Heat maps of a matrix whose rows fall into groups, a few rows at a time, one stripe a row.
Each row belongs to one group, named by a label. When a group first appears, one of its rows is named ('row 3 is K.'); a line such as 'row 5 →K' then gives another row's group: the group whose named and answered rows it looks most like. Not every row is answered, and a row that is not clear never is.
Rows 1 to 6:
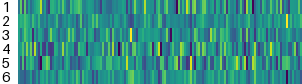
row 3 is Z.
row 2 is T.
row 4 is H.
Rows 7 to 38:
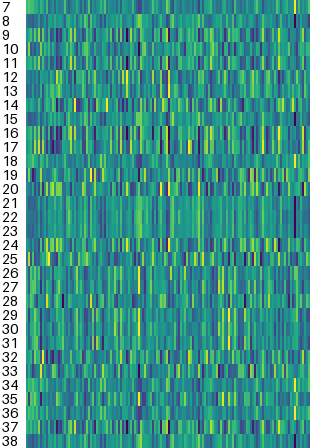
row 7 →T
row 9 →H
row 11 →H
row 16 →H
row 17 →H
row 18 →T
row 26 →Z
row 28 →Z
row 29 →Z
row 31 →Z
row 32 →H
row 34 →T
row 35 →Z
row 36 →T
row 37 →H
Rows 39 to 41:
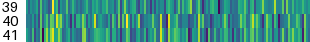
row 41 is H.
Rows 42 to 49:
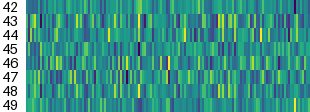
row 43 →Z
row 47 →H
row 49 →T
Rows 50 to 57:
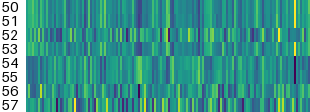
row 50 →T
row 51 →T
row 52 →H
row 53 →T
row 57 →H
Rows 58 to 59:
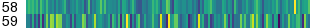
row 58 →T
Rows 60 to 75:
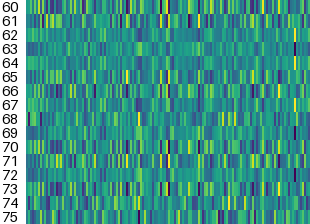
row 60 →H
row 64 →T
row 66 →H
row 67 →T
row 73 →H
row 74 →Z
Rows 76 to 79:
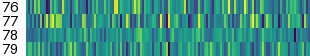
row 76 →Z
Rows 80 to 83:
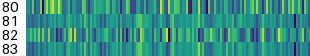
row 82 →H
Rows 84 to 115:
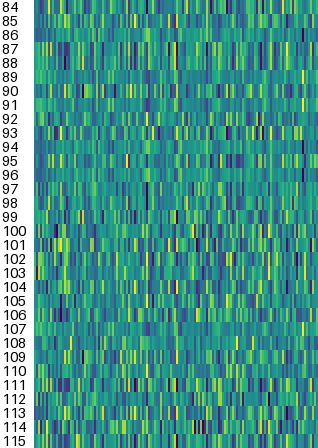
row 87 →H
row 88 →H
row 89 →T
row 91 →T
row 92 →Z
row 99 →H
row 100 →Z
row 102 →Z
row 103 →Z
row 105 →Z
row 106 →H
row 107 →T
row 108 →Z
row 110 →Z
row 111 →H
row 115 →H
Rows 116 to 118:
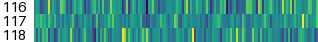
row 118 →Z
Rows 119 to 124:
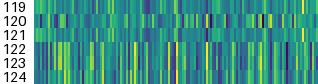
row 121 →T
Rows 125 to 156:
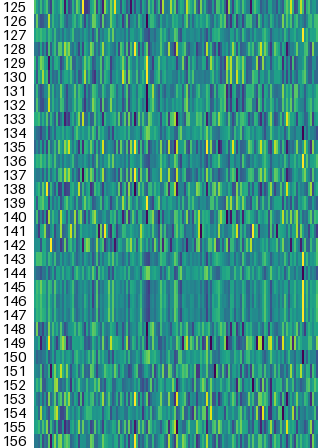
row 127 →T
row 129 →Z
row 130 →Z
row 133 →H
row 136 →T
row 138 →H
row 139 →Z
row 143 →T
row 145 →T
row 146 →T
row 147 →T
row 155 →H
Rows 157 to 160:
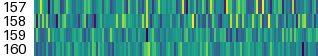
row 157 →Z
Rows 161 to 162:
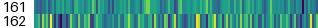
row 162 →H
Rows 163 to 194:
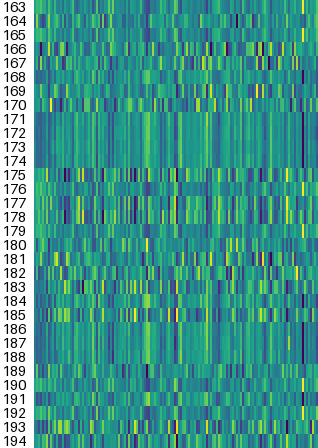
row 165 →T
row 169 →Z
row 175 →H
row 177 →H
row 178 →H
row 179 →T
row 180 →Z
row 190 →T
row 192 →T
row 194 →H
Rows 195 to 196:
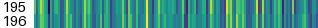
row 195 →Z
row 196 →Z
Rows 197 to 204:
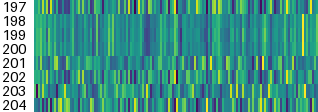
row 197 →H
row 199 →T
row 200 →T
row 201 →Z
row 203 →Z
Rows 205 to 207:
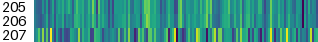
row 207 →H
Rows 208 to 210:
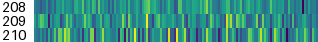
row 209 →Z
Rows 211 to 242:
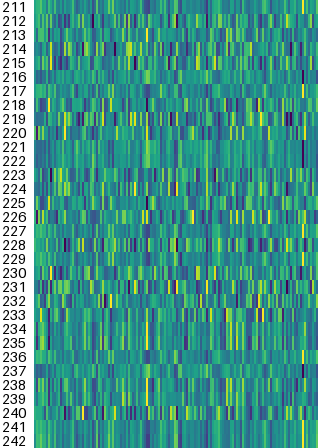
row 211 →T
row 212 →H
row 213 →Z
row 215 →H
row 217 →T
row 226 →Z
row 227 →T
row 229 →T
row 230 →H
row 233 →Z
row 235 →Z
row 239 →Z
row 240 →H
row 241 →T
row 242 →T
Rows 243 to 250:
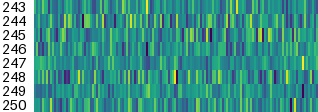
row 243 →Z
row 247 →T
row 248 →H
